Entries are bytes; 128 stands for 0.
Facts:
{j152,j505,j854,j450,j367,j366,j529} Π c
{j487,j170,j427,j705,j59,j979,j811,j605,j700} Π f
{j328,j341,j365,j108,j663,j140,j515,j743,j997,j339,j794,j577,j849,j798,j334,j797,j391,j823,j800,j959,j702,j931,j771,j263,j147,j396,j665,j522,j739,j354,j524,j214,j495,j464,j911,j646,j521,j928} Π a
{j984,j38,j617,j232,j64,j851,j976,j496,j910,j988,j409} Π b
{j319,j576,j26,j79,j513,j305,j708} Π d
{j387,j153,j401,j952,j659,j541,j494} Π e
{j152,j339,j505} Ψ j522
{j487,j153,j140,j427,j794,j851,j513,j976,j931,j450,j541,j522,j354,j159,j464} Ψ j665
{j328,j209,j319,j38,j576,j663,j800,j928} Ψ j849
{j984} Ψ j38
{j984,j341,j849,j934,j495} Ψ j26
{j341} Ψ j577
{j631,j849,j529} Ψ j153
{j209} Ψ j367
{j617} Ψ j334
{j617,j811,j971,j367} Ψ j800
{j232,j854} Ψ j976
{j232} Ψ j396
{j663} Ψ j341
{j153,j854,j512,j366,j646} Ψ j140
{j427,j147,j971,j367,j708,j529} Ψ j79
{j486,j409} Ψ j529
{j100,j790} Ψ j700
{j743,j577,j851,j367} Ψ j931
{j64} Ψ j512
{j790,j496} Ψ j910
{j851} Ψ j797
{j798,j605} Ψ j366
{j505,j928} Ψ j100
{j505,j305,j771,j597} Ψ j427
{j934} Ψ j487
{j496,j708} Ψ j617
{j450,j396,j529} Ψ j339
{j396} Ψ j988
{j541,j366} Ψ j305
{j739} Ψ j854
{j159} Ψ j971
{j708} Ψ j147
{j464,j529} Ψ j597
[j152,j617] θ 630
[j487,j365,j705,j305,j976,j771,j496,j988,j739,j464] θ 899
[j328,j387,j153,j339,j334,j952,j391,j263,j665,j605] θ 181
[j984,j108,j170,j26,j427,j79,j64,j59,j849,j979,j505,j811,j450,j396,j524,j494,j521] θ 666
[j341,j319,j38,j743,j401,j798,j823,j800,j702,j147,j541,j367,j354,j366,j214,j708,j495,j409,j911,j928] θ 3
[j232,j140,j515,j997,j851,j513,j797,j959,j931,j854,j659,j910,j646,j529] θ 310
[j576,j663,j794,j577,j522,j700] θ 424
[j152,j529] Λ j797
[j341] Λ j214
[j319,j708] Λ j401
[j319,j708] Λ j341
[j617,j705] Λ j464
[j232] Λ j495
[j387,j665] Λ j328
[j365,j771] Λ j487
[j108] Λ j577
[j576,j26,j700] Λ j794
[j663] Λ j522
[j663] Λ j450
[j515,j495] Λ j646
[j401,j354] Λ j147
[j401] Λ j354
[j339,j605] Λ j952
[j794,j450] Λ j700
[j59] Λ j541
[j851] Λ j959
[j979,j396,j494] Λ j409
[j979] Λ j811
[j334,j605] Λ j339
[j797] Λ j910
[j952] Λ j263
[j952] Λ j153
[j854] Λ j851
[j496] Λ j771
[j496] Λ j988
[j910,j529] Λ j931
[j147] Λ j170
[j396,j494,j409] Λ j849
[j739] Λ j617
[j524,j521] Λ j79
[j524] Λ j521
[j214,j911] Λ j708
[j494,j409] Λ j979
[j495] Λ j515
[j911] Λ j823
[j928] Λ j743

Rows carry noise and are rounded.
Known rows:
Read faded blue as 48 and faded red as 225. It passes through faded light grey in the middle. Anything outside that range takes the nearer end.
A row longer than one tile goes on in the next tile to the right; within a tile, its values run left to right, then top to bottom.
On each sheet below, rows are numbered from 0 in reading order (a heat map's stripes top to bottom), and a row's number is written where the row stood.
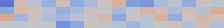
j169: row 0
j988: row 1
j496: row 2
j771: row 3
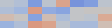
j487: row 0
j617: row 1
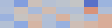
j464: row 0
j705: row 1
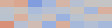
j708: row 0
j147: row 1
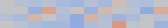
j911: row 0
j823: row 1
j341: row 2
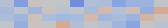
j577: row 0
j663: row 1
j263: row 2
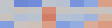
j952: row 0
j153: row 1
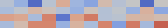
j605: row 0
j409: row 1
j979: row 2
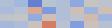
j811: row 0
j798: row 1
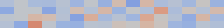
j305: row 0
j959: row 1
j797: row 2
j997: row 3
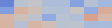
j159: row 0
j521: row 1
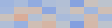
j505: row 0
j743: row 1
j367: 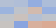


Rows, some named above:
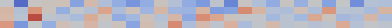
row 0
j794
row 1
j797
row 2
j328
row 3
j26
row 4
j790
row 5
j515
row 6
j663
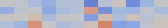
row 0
j513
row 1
j811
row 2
j64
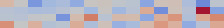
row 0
j319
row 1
j396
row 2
j427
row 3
j700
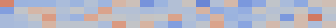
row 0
j910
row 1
j365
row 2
j319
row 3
j170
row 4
j38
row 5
j396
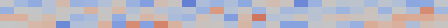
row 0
j152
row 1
j659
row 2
j494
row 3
j495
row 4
j396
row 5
j64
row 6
j366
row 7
j450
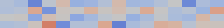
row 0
j811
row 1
j659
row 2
j659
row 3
j495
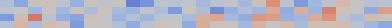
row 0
j396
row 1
j800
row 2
j984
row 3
j79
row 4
j665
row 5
j334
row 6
j214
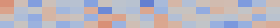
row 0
j401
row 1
j427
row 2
j59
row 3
j354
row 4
j541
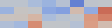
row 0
j513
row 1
j339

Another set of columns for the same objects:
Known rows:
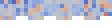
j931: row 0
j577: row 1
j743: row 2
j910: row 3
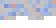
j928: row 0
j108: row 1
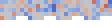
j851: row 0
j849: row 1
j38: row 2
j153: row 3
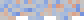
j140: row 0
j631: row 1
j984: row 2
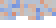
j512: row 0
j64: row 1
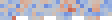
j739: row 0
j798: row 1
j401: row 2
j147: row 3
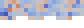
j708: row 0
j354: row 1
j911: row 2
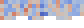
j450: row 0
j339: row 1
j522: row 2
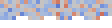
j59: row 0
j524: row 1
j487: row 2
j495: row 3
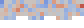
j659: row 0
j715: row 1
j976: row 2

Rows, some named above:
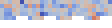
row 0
j170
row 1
j339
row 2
j928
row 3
j665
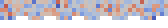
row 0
j494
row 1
j366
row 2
j487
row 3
j305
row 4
j387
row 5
j700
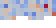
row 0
j328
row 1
j79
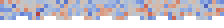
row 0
j605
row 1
j396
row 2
j515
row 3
j505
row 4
j367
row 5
j494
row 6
j409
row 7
j152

